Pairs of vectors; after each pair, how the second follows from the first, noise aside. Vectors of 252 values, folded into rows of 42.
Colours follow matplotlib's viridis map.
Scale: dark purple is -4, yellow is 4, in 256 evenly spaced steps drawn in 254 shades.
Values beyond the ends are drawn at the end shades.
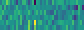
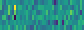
wrapped around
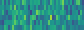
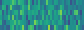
wrapped around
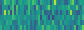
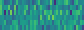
negated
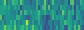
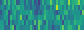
reversed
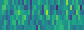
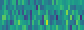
wrapped around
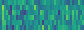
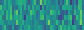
reversed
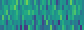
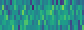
wrapped around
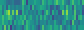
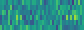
reversed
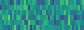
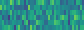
negated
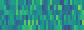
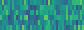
wrapped around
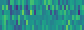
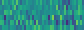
reversed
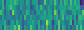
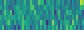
negated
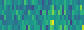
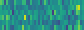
wrapped around
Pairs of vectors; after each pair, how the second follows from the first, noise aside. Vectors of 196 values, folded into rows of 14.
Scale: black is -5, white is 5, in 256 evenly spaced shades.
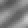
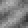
negated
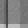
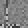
sign-scrambled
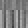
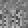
sign-scrambled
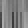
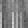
negated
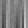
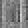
wrapped around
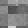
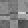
wrapped around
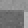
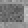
wrapped around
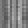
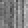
wrapped around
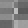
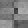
negated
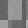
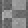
wrapped around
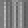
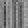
negated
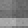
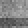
negated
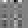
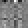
negated
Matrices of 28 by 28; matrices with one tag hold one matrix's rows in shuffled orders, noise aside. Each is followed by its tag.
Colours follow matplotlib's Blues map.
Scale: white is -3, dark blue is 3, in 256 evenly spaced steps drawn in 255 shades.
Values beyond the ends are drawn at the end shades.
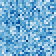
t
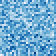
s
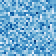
s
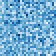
t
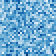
t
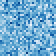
t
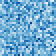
t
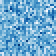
t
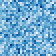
t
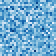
s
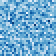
s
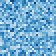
s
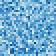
s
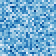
s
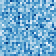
t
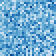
t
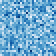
t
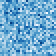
t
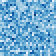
s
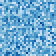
t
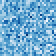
t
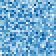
s
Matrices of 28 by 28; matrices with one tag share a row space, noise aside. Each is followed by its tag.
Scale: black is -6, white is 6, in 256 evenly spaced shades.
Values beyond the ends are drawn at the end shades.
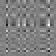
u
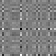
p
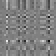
u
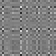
p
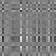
p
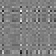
p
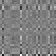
p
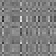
p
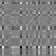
p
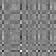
p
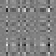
u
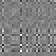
p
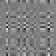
u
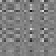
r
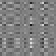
r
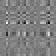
u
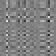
u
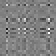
u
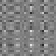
r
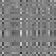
p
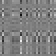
p
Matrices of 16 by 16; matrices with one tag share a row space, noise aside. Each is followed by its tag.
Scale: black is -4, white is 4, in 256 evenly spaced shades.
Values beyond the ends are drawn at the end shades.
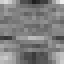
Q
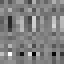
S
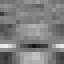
Q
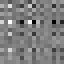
S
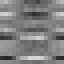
Q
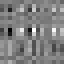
S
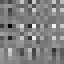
S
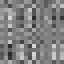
S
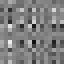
S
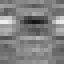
Q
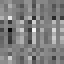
S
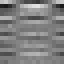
Q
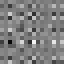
S
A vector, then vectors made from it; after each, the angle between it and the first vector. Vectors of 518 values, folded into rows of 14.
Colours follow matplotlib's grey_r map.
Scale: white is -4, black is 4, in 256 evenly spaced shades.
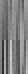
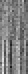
nearly opposite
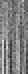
nearly opposite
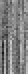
nearly parallel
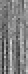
nearly parallel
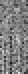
partly opposed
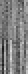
nearly parallel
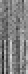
nearly parallel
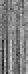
nearly parallel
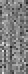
partly opposed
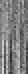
nearly opposite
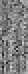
partly aligned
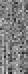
partly opposed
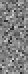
orthogonal
